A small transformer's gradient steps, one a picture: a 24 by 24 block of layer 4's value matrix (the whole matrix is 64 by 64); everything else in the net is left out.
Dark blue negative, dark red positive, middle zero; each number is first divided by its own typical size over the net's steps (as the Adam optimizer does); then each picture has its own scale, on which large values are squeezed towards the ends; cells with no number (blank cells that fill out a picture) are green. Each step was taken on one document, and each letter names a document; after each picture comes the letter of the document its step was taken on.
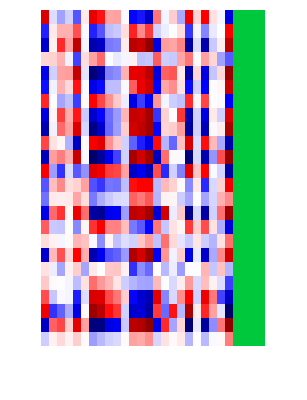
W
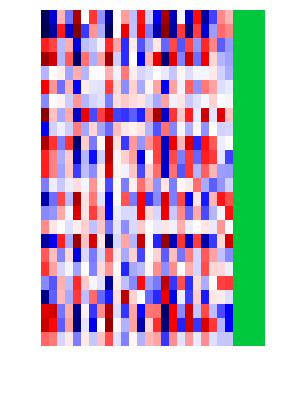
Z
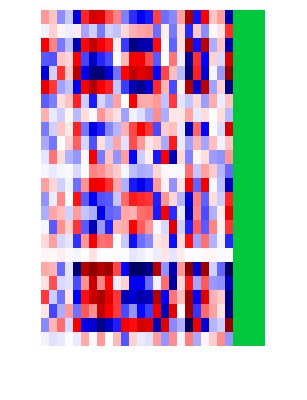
W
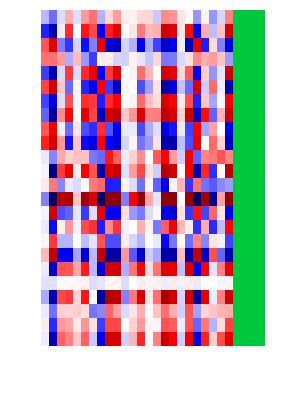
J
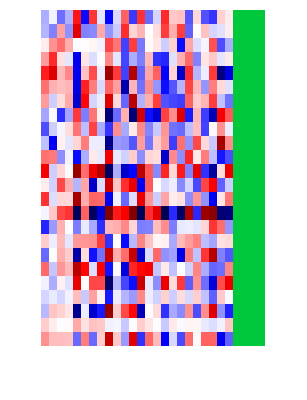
Z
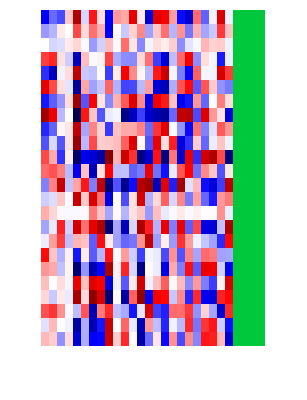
Z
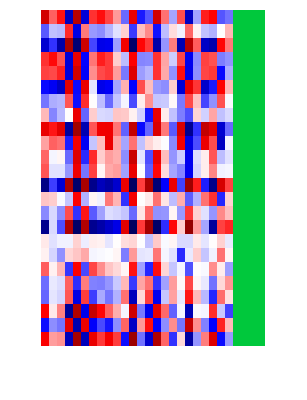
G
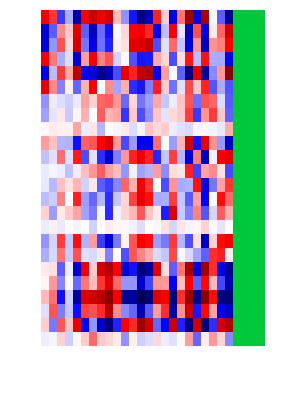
W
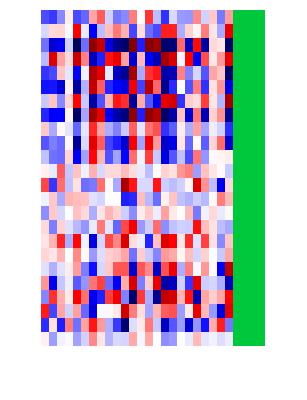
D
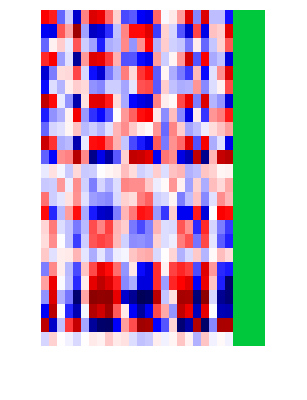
W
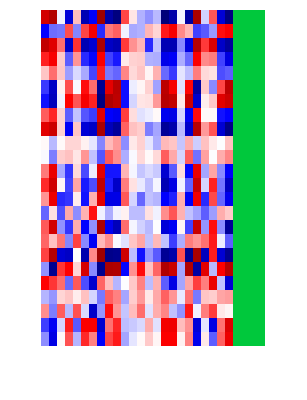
J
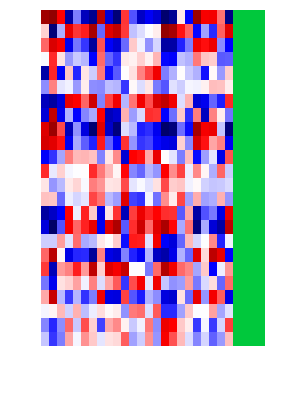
J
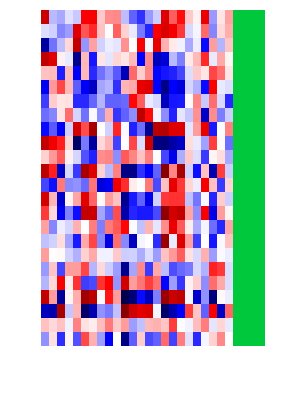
D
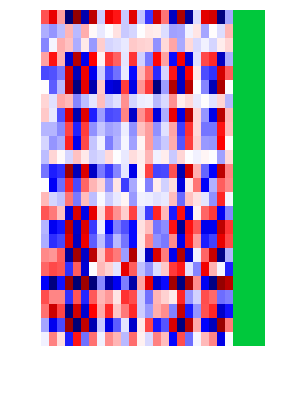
G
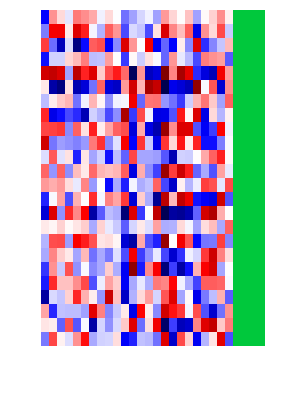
D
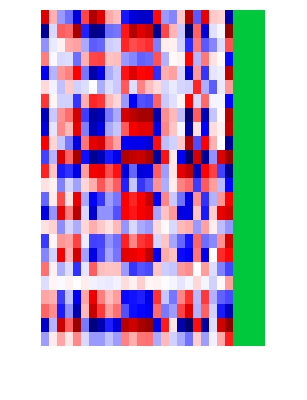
W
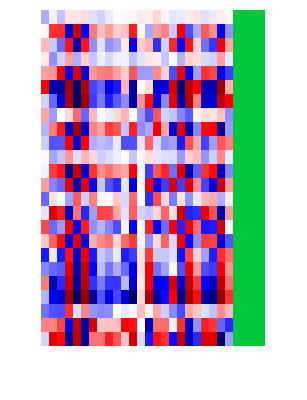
G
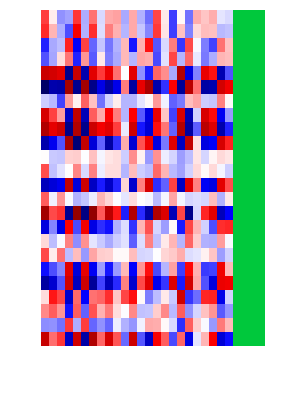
G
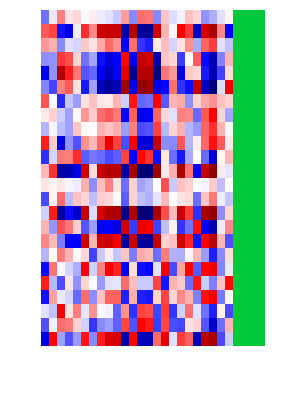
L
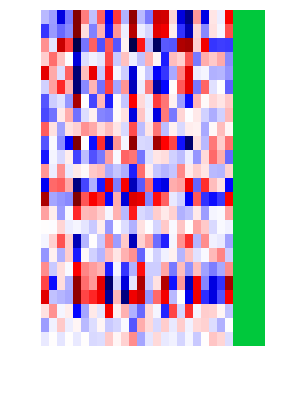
Z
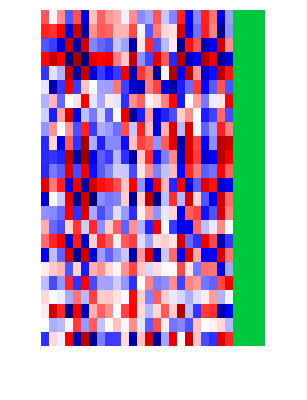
G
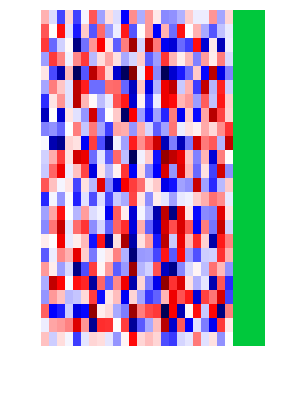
D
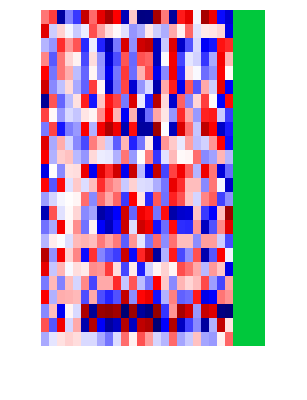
L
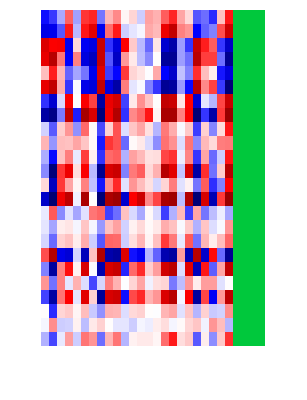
J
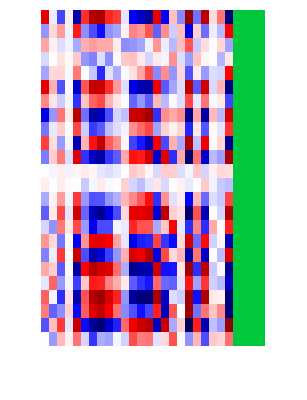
W
